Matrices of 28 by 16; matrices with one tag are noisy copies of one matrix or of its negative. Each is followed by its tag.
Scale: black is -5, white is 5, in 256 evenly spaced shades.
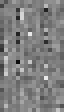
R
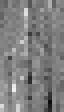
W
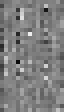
R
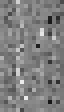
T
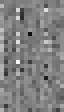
R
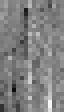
W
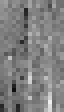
W
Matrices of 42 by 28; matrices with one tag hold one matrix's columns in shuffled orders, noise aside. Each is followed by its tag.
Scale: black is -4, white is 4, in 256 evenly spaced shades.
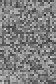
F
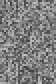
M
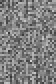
M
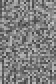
M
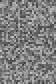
F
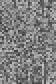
M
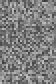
F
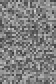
F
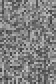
M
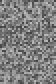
F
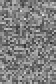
F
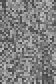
M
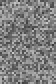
F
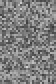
F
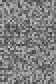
F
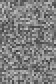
F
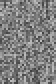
M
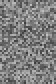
F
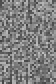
M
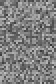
F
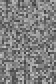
M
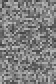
F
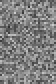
F
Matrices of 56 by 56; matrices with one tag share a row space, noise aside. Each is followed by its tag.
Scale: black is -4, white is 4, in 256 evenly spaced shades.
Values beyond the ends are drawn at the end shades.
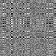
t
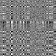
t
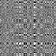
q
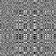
q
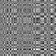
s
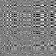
s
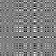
q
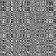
t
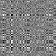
t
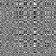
q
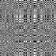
q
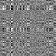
t
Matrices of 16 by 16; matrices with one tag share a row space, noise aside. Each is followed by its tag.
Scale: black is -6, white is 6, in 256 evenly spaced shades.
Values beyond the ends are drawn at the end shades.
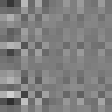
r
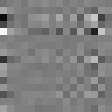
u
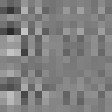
r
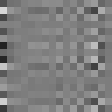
u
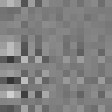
r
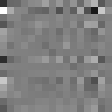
u
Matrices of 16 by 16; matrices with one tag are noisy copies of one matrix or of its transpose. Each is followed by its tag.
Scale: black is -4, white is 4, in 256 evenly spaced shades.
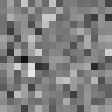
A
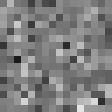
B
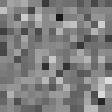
B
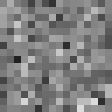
B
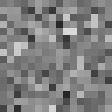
A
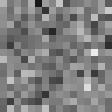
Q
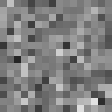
B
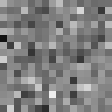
Q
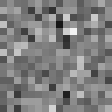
A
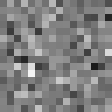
A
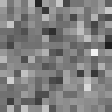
Q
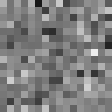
Q
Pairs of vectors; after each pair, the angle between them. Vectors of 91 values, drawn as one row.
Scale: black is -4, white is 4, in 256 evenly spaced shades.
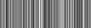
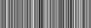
nearly opposite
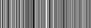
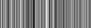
nearly parallel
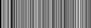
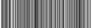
nearly opposite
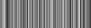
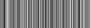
nearly opposite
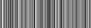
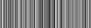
nearly parallel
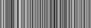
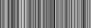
partly aligned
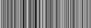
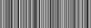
partly aligned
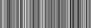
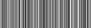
nearly opposite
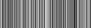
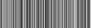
nearly opposite
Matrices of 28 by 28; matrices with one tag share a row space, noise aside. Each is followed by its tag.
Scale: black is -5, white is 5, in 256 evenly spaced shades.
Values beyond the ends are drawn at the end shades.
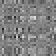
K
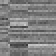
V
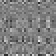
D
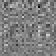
D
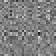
D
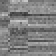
V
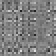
K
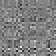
K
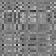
K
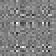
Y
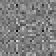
Y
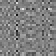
Y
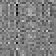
Y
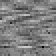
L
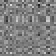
D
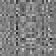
Y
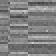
V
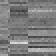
V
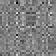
Y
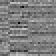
V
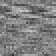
L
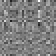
D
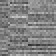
V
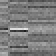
V
